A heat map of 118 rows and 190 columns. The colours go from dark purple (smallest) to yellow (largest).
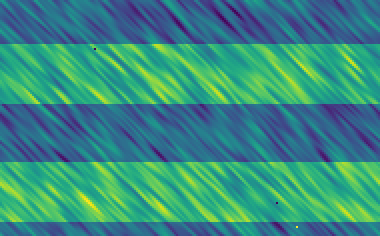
Lone odd cells: 3, 1 higher and 2 lower than their neighbours. Average level on the scale: 50%. Stripes: horizontal, repeating 2 times.
